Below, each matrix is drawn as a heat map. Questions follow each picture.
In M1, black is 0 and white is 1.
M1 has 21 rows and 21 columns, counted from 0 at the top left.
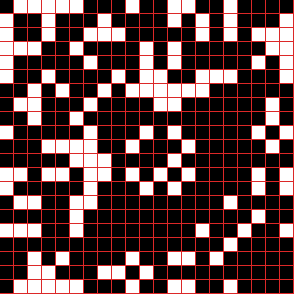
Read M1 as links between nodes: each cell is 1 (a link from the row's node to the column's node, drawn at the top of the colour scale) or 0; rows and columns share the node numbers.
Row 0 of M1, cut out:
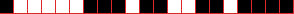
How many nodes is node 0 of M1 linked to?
9
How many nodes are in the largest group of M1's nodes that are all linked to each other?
4
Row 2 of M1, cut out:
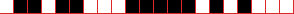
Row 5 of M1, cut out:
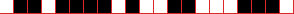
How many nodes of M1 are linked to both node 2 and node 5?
6
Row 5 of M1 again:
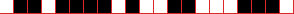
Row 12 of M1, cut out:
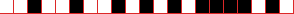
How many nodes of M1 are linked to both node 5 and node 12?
4
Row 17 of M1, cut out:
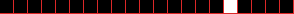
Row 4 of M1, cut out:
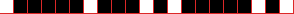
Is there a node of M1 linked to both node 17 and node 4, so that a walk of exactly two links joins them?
no
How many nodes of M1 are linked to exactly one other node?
1
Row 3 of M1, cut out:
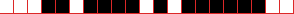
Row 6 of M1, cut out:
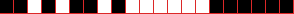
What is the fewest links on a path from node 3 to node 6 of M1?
2
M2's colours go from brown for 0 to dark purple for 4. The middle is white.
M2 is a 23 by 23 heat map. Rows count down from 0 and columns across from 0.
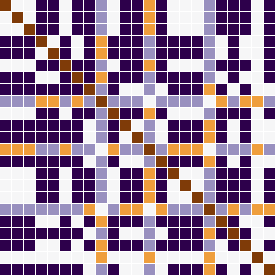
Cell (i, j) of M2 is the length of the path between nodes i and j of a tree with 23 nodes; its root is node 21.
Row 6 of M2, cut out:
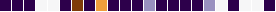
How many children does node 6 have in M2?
0
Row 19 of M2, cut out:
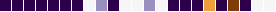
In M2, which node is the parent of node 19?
17
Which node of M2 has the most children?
12
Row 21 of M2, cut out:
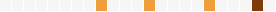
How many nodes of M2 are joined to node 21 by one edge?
3
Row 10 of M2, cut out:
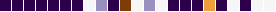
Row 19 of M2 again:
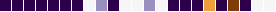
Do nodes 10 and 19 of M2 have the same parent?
yes
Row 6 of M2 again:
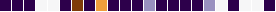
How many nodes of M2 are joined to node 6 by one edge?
1
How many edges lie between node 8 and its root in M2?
1
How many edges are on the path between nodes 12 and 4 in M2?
3
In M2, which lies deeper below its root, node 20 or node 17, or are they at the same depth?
node 20
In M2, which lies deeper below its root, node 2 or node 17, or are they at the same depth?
node 2
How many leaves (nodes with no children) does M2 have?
19
